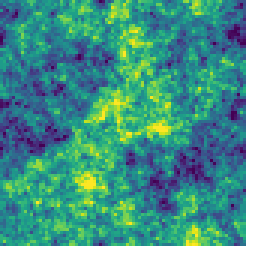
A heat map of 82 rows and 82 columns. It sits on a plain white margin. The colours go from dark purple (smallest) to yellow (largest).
The halves do not mirror each other. No single row or column stands out from its neighbours. There is no overall slope. Overall the values sit about 50% of the way up the scale. No regular stripes run through it. The field is mottled with small blotches.
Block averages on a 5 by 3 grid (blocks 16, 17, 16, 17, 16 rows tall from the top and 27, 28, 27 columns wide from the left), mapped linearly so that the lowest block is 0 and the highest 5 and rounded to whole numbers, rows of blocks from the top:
241 / 132 / 052 / 330 / 333
